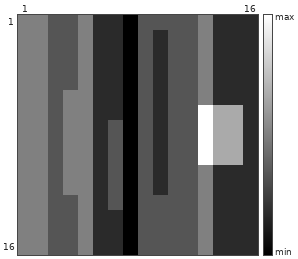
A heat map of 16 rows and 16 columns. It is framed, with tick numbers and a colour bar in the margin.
Odd patch: higher, in the middle right. Grain: streaks running down. Average level on the scale: 30%. Roughest part: middle right.
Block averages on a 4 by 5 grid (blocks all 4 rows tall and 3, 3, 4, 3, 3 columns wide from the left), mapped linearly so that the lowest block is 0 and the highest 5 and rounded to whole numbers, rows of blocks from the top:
5 3 0 4 0 / 5 3 0 5 3 / 5 4 1 5 3 / 5 3 1 4 0
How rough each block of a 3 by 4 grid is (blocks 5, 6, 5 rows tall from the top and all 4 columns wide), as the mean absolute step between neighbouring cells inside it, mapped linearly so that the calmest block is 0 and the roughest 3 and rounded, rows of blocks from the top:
0111 | 1213 | 0201
